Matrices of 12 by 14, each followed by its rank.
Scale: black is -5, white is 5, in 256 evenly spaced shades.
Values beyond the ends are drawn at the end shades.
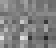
two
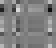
one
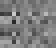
two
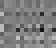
two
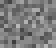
full rank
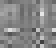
two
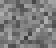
full rank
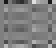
one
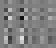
one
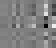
one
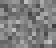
full rank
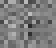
two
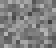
full rank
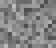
full rank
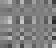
one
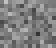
full rank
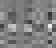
two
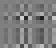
one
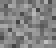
full rank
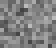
full rank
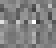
two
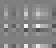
one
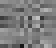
two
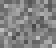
full rank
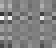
one
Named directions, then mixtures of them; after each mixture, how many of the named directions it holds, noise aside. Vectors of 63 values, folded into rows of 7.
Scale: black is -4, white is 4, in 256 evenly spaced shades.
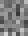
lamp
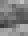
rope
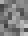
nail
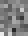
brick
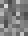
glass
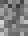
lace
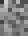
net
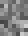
three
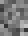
one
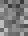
one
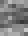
two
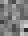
two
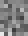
one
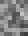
one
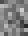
two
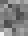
three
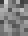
one
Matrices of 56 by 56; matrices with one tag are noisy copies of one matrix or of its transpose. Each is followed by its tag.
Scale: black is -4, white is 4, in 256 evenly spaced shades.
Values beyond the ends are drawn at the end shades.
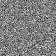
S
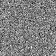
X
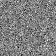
S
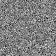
S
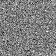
X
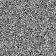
S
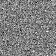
X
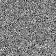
S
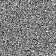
X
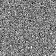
X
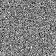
X
